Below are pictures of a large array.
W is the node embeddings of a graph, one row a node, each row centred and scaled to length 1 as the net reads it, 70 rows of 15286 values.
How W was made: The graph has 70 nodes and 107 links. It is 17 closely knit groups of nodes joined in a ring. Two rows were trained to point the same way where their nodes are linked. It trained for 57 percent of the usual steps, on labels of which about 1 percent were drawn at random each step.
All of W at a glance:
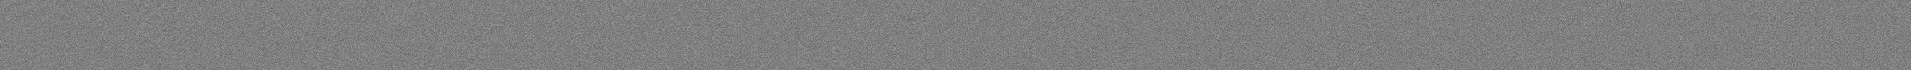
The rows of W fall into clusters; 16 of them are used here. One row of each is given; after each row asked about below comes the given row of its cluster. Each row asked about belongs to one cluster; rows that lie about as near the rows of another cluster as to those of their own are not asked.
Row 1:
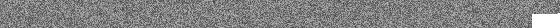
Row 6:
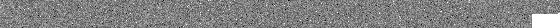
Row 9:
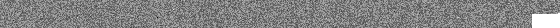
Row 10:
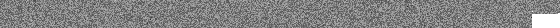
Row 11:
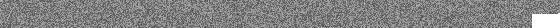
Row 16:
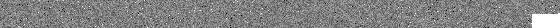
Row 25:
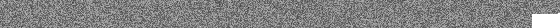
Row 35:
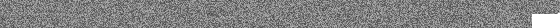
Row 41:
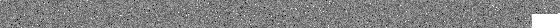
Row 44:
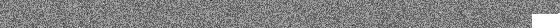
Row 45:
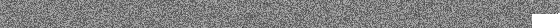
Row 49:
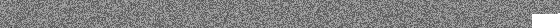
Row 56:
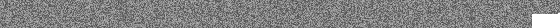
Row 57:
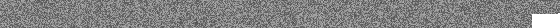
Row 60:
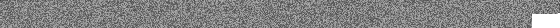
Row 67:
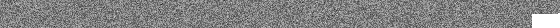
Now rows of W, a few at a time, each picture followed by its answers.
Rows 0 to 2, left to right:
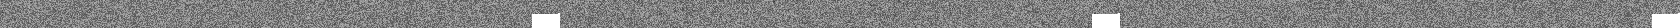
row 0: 67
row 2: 25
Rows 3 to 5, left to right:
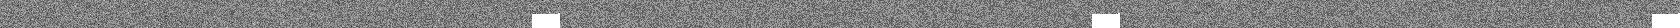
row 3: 35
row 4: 16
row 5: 35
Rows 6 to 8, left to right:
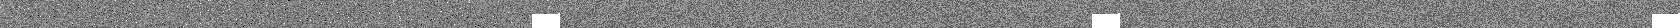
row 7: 49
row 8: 11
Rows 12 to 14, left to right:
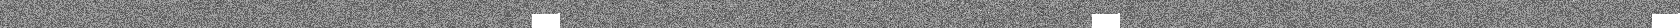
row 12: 25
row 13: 41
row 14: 60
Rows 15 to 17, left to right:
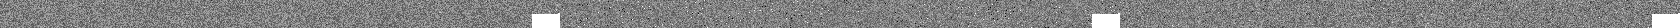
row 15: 44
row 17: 57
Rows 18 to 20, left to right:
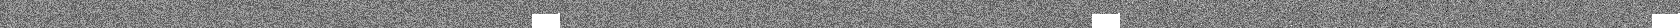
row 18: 9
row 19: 16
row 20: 1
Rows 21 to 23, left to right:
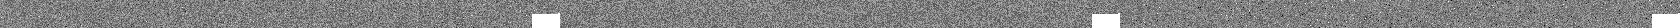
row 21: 9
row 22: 11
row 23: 10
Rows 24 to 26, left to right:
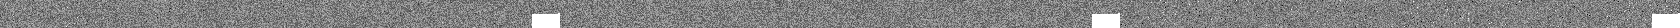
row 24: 9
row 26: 60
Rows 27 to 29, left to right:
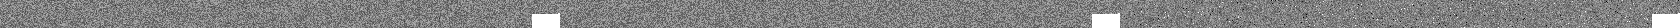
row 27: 45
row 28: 49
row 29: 1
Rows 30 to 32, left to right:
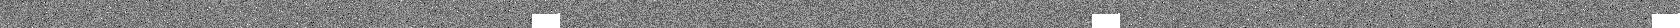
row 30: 60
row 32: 41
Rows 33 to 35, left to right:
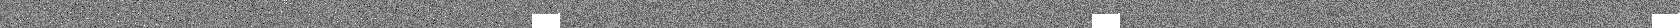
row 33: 16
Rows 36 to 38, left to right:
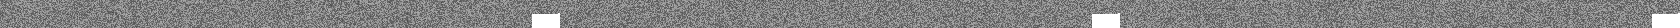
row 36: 67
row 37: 49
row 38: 9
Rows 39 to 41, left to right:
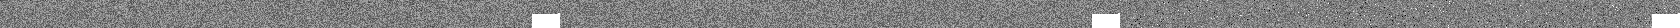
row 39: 67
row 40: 11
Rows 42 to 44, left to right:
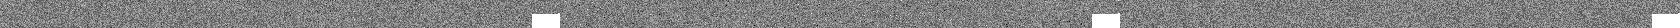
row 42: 57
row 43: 1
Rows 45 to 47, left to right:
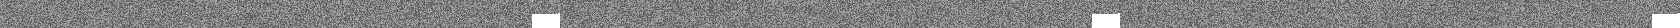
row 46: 60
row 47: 10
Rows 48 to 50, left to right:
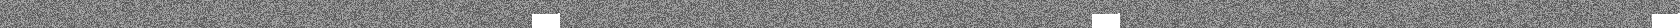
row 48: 57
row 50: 41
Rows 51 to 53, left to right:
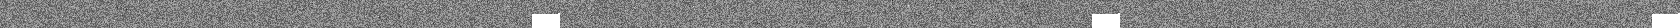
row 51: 56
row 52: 57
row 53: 6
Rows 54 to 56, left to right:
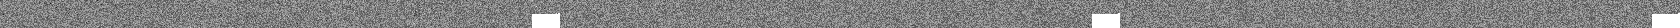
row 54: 45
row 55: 44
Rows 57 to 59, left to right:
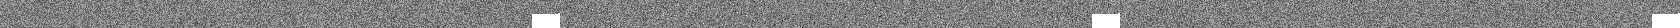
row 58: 45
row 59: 1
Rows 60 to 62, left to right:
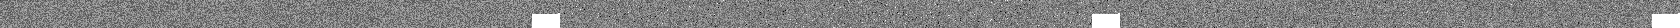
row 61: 6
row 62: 25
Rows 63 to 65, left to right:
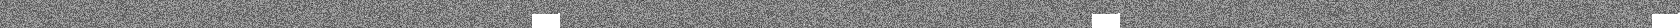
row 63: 56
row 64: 35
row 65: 6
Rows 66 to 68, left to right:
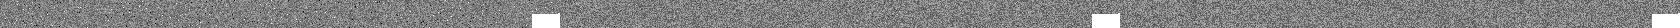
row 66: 10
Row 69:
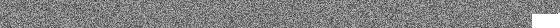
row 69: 16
